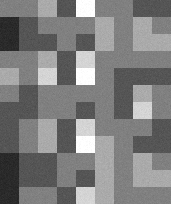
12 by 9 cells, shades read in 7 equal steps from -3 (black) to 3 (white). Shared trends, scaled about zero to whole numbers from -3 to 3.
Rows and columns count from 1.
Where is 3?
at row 1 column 5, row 5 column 5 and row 9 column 5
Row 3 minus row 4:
-2 -1 -2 1 -3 1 0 1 1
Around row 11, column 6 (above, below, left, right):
1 1 -1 0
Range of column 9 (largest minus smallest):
2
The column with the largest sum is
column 5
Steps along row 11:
up same up down up down up same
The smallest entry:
-2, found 5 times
